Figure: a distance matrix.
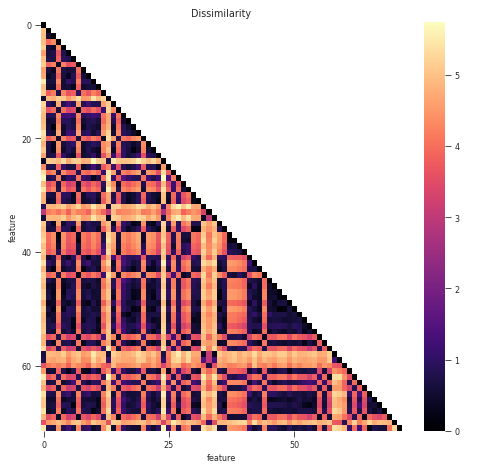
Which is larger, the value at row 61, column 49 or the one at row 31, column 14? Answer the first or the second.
the second
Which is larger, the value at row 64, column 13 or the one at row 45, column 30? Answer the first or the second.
the first
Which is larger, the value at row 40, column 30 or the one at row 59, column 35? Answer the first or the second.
the second
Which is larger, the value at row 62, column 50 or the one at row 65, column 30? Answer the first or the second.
the first
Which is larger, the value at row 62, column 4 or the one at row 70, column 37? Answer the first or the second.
the second
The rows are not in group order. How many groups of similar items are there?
4
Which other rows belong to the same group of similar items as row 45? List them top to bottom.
1, 2, 4, 5, 6, 8, 9, 10, 11, 14, 16, 17, 18, 19, 21, 22, 23, 25, 27, 30, 31, 35, 36, 41, 42, 43, 46, 47, 48, 49, 50, 51, 52, 53, 54, 56, 61, 63, 65, 66, 67, 68, 71
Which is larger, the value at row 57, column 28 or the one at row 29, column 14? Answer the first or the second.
the second
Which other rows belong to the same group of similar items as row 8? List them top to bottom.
1, 2, 4, 5, 6, 9, 10, 11, 14, 16, 17, 18, 19, 21, 22, 23, 25, 27, 30, 31, 35, 36, 41, 42, 43, 45, 46, 47, 48, 49, 50, 51, 52, 53, 54, 56, 61, 63, 65, 66, 67, 68, 71
